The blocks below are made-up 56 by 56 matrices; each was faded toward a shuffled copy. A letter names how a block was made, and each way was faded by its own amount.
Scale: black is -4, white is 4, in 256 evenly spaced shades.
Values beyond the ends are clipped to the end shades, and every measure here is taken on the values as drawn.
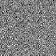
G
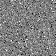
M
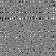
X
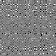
X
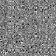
G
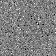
M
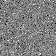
M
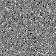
M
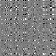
X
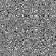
G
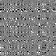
X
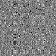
G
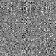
G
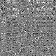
G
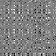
X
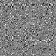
G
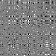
X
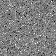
M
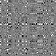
X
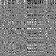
X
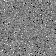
M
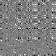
X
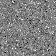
M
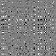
X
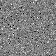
M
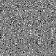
G
